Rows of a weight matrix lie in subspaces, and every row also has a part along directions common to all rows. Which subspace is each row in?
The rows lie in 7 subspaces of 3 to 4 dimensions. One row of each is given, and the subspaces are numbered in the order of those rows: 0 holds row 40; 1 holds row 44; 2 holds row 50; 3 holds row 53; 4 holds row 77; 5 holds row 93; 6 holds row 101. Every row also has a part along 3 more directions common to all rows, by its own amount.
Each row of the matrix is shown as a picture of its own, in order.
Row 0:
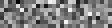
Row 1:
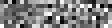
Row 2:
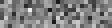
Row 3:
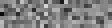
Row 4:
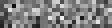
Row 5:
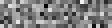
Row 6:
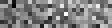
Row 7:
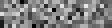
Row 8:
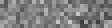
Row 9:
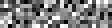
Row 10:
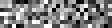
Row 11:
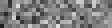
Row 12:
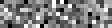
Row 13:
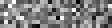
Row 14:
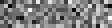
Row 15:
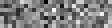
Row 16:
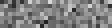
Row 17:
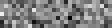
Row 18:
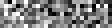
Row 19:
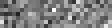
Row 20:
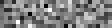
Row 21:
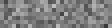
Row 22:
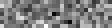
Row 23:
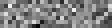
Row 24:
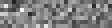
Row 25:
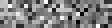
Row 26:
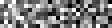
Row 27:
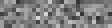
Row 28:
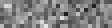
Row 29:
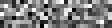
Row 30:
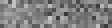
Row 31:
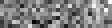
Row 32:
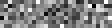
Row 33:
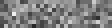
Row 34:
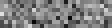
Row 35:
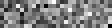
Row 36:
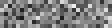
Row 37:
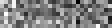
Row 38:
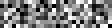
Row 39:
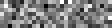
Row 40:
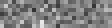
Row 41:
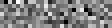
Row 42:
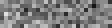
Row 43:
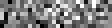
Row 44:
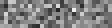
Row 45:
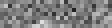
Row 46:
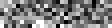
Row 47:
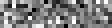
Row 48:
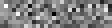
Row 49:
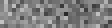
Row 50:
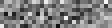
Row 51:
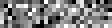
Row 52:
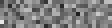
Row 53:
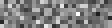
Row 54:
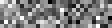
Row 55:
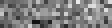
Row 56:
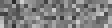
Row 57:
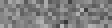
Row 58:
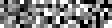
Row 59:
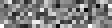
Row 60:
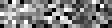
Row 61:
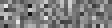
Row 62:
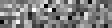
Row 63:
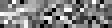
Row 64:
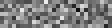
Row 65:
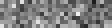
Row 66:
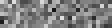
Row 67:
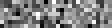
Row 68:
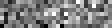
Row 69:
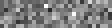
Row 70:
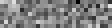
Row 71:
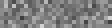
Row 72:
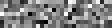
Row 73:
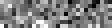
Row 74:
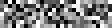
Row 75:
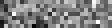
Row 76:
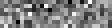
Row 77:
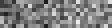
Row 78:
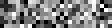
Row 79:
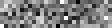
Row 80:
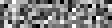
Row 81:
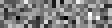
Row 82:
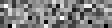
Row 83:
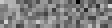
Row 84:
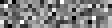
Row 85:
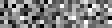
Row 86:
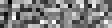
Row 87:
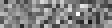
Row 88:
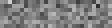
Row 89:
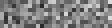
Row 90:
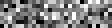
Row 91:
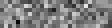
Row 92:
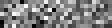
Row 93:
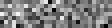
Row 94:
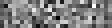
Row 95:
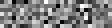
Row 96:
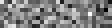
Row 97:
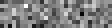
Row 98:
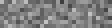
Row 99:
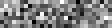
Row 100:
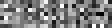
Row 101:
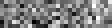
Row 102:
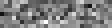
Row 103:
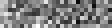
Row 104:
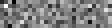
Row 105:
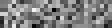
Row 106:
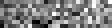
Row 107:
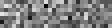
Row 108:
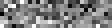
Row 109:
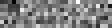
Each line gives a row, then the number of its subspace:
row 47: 0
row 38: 5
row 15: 4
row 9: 4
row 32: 1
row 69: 4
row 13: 1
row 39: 5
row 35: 5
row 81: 6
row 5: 4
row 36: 2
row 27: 5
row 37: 0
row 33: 6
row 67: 6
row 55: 6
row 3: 5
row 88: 2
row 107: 4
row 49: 3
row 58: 3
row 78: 5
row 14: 1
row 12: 6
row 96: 6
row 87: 3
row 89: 4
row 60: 3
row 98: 6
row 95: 2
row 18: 2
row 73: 0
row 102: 1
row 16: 3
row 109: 2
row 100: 4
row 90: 4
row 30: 3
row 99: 2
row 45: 1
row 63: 3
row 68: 1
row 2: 1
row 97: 0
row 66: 0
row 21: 5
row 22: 3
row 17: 6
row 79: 2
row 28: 0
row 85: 3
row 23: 1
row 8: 3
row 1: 3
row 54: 6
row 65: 3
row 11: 1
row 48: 2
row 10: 2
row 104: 0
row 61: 4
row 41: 5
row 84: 0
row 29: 5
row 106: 6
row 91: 4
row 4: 0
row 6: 3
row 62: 4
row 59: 2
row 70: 2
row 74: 5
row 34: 6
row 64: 2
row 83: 2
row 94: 4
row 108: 4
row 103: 0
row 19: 0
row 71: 3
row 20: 4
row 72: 0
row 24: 2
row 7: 5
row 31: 6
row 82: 0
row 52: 3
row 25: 1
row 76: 4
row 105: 1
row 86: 1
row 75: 6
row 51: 0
